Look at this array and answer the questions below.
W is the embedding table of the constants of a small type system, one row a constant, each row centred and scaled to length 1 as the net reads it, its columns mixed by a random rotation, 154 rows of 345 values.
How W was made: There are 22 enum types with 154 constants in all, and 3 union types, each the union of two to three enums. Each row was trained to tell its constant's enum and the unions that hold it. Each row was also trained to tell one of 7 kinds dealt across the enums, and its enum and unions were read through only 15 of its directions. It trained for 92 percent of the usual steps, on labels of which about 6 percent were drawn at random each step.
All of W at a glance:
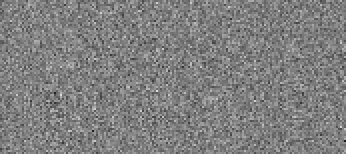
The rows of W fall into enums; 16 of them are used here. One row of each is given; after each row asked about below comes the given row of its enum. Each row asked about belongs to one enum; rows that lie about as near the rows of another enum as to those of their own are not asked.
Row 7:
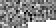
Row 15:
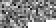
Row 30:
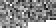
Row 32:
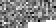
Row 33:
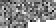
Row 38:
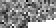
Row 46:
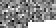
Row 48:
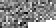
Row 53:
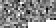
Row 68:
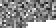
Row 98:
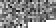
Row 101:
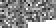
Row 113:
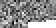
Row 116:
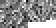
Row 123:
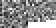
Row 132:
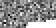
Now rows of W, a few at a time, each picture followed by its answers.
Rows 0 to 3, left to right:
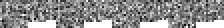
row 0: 98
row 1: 116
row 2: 32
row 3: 98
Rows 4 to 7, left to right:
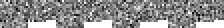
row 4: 123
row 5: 33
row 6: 30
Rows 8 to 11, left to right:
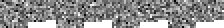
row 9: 46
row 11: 32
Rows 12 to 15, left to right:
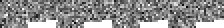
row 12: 7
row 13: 98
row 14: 101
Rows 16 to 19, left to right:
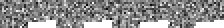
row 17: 53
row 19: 68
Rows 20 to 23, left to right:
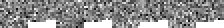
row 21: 38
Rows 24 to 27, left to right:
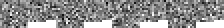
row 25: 15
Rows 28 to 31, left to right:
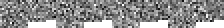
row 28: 15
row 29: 30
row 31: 68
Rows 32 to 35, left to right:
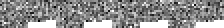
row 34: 98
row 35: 32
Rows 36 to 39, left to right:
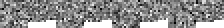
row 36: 113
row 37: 46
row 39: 123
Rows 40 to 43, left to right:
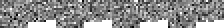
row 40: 132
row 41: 33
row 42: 33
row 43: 7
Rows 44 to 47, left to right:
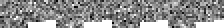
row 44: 48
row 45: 132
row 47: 15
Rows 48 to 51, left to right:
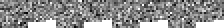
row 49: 33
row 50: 101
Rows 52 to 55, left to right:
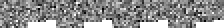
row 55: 30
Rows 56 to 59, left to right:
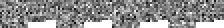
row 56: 32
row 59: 132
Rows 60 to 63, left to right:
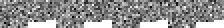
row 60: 123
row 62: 46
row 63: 32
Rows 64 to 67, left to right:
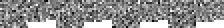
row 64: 101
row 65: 30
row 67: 123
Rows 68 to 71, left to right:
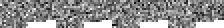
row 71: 7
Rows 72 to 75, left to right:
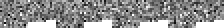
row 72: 132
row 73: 38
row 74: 32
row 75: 53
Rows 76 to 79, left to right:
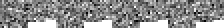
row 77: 98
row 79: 30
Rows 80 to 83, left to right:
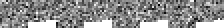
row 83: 116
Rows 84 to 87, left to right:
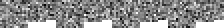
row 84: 30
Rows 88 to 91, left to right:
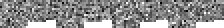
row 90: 46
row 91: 113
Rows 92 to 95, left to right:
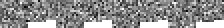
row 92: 38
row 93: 33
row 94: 123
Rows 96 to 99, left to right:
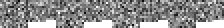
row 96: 116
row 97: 113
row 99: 116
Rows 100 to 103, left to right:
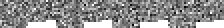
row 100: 68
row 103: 33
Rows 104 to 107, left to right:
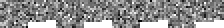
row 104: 113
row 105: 53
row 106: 38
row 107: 68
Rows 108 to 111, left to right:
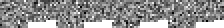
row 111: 32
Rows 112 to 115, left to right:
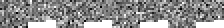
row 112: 48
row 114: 33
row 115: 98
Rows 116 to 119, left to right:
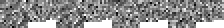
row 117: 116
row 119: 46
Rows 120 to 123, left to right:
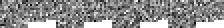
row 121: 32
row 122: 116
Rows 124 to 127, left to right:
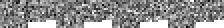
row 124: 116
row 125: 123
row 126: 33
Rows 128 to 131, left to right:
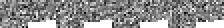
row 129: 46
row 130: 48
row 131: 30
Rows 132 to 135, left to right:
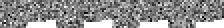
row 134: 101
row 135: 132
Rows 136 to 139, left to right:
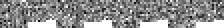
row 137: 53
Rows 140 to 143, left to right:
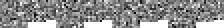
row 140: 132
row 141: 98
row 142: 123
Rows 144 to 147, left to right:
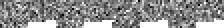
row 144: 7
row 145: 123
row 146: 116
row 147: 38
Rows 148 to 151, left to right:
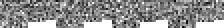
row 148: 101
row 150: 46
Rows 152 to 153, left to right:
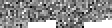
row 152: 30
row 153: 48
